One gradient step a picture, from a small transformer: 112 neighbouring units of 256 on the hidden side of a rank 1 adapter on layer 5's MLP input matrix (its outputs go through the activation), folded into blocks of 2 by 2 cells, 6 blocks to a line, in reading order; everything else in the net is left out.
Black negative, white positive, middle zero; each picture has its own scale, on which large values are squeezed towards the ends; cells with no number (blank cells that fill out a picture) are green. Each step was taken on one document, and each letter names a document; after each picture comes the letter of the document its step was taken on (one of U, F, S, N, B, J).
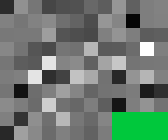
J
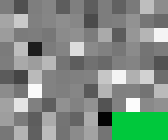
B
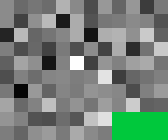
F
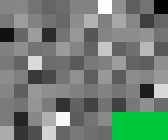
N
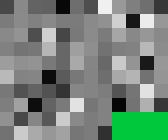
N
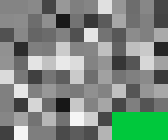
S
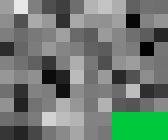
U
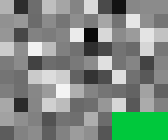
U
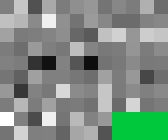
B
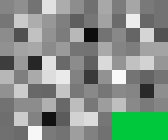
U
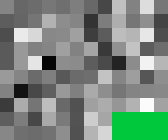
F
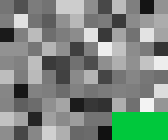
F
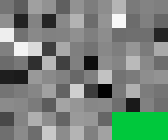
B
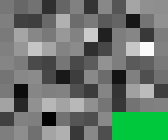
U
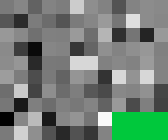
B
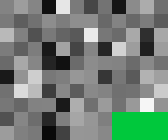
F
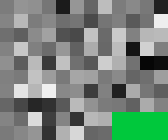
S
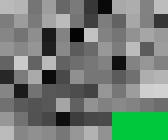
J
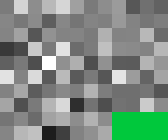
U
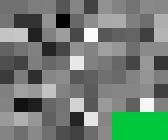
S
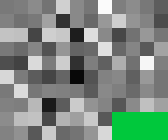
N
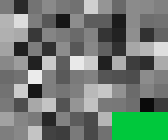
F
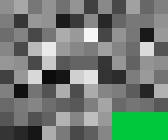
U
